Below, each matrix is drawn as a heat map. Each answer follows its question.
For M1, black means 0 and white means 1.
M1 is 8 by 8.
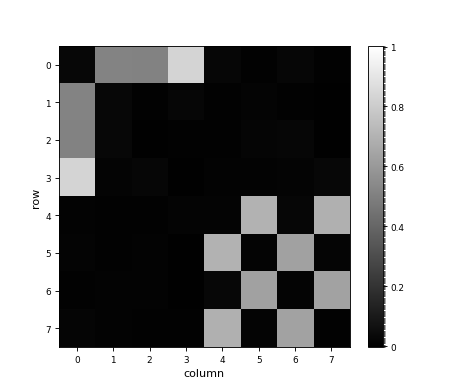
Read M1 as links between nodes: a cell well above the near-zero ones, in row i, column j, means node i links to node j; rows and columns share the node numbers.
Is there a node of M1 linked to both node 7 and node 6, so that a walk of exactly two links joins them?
no
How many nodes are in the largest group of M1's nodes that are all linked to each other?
2
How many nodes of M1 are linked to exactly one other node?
3
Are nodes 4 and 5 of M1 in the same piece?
yes
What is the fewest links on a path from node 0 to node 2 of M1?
1
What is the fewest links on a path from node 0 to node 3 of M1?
1
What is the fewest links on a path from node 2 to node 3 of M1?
2
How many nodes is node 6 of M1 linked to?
2
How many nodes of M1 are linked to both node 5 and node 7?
2
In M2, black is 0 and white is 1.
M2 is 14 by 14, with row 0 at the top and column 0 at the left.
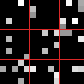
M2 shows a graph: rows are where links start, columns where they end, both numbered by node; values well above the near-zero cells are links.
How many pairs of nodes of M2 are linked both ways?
3
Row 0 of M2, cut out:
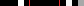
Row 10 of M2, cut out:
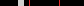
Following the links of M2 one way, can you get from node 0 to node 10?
yes
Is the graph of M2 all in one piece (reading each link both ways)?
yes
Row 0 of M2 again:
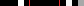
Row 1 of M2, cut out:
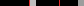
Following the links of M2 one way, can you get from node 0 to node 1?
yes
